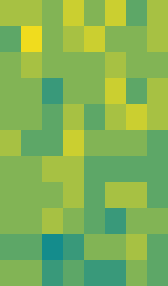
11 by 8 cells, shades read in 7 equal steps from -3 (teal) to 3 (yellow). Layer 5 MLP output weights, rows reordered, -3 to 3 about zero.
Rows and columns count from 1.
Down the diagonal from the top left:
1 3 0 0 -1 0 -1 -1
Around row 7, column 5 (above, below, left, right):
0 -1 1 -1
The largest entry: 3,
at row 2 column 2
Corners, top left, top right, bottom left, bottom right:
1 1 0 -1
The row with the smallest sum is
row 11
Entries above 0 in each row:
5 4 2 2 4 2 2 3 1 1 0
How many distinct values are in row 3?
2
